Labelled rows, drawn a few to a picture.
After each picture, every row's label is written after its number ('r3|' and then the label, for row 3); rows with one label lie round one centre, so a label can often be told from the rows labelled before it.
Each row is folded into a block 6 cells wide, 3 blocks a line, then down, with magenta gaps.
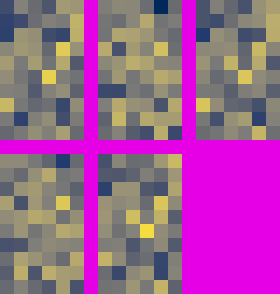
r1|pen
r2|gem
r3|pen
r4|gem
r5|pen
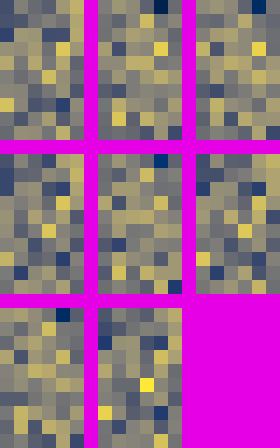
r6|pen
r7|gem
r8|gem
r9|pen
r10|gem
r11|pen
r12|gem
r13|pen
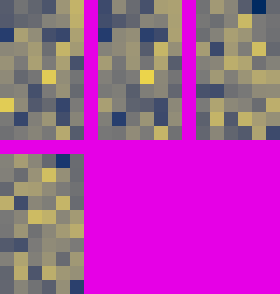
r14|pen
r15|pen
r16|gem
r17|gem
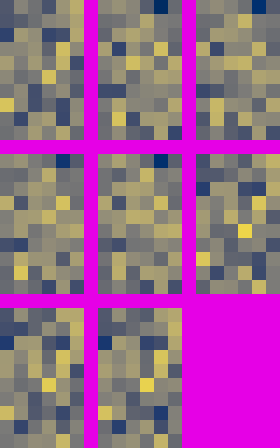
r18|pen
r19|gem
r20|gem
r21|gem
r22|gem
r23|pen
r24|pen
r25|pen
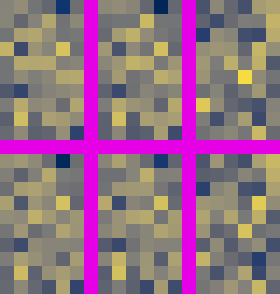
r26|gem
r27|gem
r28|pen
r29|gem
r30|gem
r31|pen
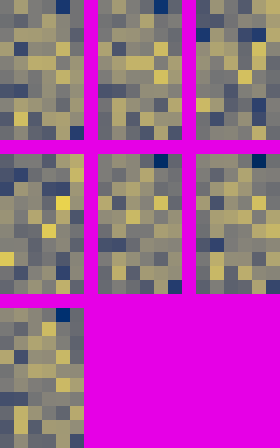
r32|gem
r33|gem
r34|pen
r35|pen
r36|gem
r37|gem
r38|gem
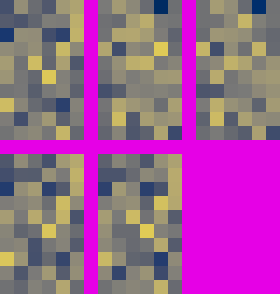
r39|pen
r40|gem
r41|gem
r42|pen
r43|pen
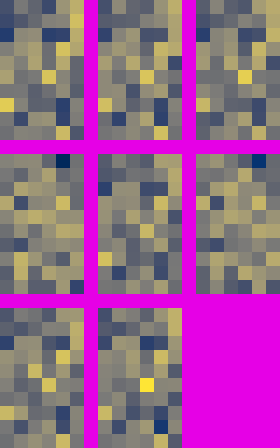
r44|pen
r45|pen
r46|pen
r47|gem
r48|pen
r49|gem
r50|pen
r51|pen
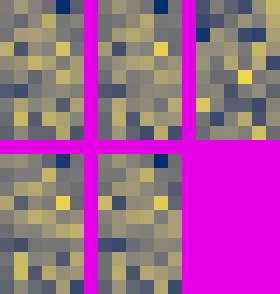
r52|gem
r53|gem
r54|pen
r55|gem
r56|gem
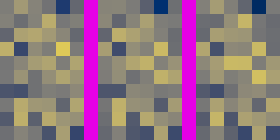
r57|gem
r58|gem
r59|gem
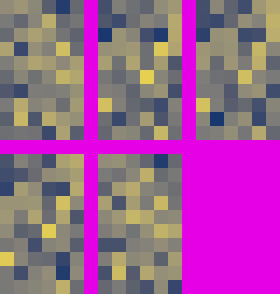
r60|gem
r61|pen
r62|pen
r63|pen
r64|gem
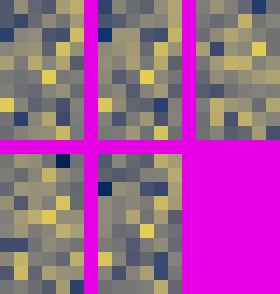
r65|pen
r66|pen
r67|gem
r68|gem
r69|pen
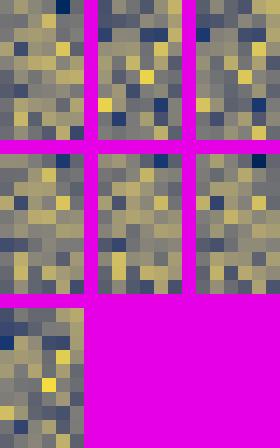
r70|gem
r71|pen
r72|pen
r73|gem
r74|gem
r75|gem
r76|pen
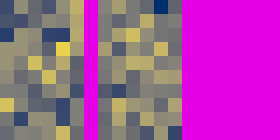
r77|pen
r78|gem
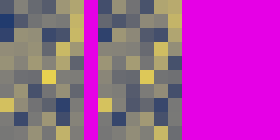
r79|pen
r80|pen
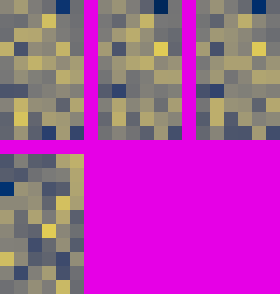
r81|gem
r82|gem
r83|gem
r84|pen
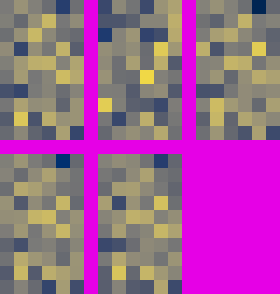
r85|gem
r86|pen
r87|gem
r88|gem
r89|gem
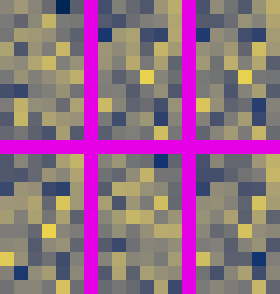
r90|gem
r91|pen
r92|pen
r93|pen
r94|gem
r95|pen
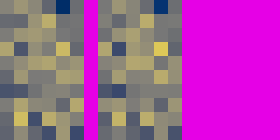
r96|gem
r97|gem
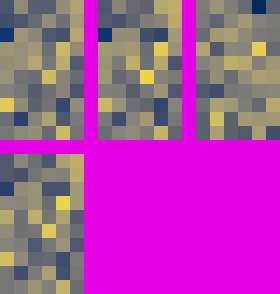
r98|pen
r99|pen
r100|gem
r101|pen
